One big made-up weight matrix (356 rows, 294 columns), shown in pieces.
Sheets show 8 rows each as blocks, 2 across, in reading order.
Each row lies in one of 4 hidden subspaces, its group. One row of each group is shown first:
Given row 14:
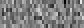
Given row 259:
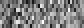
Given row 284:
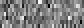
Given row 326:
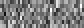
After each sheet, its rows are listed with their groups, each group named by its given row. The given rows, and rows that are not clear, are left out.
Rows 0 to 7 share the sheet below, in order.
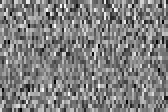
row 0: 14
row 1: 326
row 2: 259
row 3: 259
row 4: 259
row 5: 14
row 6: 259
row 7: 284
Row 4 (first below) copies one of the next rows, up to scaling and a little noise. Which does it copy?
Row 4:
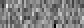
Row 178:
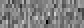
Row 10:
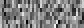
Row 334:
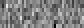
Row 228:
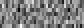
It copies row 334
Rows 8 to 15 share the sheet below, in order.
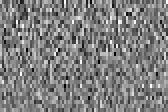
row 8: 259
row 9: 326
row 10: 259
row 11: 284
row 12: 326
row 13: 14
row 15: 259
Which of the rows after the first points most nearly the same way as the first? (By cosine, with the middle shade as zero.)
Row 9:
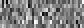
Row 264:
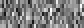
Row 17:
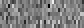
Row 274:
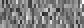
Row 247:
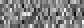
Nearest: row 274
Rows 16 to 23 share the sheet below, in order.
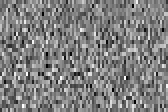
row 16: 284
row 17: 284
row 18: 14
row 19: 259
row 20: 259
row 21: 284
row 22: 14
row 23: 326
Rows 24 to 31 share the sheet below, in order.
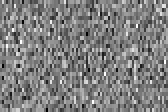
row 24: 14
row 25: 284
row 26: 284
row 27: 259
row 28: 259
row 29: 326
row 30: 14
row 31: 14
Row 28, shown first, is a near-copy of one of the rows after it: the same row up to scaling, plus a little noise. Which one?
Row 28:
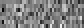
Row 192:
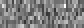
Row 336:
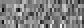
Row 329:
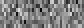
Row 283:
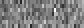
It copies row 336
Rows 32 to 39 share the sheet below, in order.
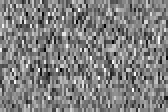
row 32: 284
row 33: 259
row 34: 259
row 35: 14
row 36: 259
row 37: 326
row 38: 259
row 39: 284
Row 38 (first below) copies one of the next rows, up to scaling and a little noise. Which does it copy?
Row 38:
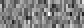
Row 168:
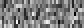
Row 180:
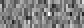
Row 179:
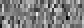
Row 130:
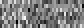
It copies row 180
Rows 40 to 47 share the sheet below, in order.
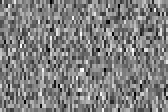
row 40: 284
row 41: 14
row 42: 326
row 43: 326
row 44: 284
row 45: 259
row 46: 284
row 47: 326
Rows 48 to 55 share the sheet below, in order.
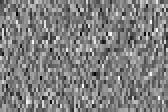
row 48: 284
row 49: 326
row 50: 326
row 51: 14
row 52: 284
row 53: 14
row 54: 326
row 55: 14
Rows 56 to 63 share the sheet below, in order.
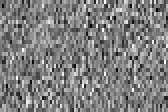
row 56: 259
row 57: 259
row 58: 14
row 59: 259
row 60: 259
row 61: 326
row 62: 326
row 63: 284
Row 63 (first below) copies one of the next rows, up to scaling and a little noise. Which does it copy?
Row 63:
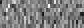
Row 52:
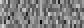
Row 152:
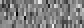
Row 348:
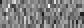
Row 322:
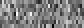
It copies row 348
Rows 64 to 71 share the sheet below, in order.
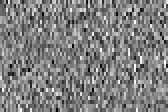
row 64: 284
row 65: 326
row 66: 284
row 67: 284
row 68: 14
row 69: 326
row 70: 259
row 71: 284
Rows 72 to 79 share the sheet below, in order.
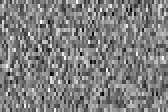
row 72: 259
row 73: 14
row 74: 326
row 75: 284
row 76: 14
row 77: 259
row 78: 284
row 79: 259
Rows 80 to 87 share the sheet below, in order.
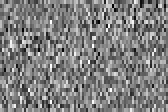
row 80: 14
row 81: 326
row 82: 14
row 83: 14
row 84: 326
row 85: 259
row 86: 326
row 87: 14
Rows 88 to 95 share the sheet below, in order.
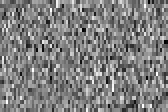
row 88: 326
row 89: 14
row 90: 326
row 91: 284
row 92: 326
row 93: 14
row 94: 284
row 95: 259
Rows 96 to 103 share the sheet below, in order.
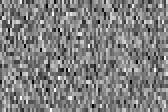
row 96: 259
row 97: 326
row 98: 284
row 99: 14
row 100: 259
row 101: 14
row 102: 259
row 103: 14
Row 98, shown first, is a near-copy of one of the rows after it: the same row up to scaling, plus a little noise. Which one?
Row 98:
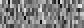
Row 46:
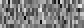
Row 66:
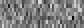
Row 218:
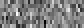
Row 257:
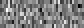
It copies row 46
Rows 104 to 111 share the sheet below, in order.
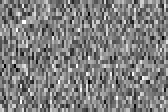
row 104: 14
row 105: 326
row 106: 259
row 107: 284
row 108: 259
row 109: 259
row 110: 326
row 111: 326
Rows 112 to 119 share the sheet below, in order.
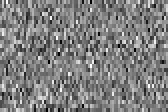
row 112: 326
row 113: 14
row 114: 259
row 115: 14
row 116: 284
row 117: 284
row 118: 14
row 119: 14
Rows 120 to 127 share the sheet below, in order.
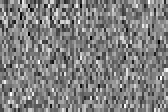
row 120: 326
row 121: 14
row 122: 326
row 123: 14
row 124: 14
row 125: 284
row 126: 14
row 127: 284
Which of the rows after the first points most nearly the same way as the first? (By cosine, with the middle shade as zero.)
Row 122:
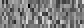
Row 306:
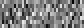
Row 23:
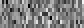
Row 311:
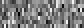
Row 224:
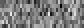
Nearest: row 23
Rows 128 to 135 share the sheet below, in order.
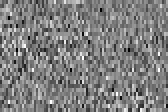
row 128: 14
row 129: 326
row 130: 259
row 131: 259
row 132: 259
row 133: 14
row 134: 14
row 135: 259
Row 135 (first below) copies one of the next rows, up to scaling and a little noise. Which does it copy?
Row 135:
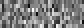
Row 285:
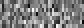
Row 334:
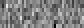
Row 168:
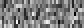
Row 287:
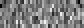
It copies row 285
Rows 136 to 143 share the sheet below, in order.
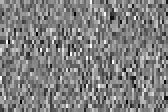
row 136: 14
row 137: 326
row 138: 284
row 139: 284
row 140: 259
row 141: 326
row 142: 326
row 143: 284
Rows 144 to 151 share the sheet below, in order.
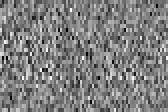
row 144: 14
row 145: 259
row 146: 284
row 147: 284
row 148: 326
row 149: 326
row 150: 14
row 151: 284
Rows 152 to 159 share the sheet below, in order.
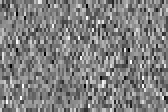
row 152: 284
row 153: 259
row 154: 284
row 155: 284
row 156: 14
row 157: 259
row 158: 284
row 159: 284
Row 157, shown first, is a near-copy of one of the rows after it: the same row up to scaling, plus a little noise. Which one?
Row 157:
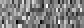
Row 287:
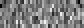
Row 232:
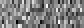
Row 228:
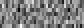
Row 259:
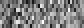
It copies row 232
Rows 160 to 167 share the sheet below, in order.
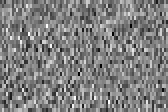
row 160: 14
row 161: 14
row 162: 326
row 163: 326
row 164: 14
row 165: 14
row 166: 14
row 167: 284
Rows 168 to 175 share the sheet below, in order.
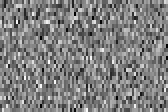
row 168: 259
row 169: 14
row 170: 259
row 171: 259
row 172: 284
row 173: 326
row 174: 284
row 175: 326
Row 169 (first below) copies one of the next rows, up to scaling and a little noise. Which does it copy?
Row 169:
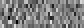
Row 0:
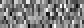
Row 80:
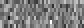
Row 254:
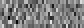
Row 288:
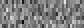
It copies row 254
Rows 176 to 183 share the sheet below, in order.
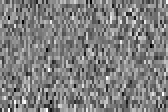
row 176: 14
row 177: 326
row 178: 259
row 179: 259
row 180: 259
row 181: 14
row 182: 259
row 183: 284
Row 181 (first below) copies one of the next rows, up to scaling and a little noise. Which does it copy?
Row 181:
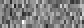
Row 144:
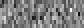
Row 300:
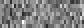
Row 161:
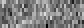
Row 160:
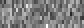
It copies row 300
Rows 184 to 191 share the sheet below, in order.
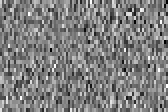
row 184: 14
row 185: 326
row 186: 14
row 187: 284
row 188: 284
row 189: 14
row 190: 284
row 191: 326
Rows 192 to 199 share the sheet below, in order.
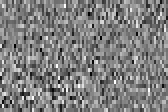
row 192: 259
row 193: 259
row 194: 259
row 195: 14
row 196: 259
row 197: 284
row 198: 259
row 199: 259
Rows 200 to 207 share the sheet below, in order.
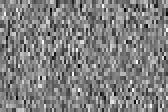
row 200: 326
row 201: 259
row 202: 284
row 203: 326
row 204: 284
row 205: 14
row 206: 284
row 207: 326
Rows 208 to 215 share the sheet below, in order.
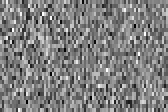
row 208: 326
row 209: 259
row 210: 259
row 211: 14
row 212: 326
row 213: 14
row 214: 259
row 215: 284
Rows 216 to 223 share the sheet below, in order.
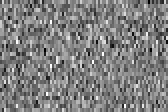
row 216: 14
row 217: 14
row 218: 284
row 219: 326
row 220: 326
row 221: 284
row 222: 259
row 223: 284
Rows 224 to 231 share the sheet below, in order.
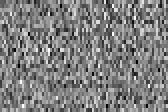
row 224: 14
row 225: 326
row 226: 326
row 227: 326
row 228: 259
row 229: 14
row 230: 14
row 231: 14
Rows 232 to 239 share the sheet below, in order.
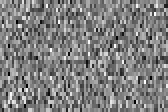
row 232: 259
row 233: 259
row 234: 14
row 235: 259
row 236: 14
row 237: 259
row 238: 14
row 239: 326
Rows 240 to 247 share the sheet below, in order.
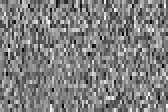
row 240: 326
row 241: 326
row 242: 14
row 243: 14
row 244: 284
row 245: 284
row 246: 14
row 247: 14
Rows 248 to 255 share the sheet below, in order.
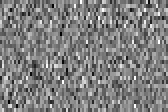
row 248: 14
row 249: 259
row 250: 14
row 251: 14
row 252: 259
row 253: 14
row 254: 14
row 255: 14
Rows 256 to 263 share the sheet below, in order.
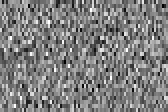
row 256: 326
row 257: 284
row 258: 14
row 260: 259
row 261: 259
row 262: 326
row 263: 284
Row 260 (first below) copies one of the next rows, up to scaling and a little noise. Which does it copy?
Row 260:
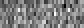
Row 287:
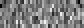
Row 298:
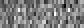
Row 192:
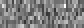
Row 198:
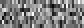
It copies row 298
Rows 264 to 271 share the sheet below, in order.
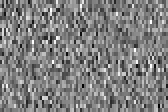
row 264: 326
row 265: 326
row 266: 326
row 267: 14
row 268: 259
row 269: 14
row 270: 326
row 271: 326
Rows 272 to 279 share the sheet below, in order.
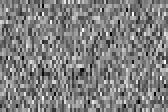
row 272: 14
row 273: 14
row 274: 326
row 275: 14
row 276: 284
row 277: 284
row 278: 284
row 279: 14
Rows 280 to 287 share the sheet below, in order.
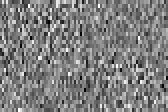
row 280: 326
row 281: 14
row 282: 326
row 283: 259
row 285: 259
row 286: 259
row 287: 259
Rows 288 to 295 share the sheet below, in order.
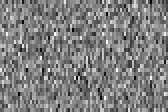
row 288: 14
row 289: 259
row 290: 259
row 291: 259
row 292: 284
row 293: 326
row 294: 259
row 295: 284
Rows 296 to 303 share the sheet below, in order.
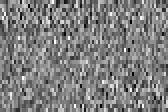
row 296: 326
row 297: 284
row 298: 259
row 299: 284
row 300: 14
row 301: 259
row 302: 14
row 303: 259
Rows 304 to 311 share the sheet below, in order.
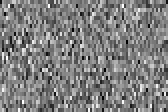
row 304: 284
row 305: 259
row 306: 14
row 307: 284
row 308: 326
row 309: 284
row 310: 259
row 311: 326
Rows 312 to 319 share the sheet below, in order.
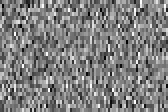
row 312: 259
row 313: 326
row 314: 14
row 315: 284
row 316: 14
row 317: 259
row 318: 284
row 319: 326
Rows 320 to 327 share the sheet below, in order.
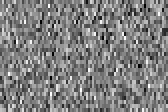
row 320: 284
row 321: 14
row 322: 284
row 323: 259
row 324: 14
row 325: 259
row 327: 14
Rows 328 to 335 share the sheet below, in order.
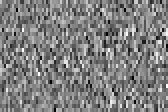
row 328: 14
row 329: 259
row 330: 14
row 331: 259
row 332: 14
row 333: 259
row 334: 259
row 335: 326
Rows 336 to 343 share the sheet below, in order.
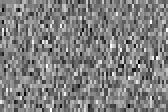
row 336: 259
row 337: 326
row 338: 326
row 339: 326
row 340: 259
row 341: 259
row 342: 259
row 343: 259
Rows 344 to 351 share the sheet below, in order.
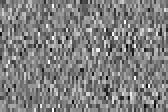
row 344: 14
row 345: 284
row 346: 14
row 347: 326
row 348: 284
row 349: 14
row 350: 284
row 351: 259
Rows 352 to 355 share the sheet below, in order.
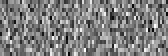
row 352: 326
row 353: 326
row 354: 14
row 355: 259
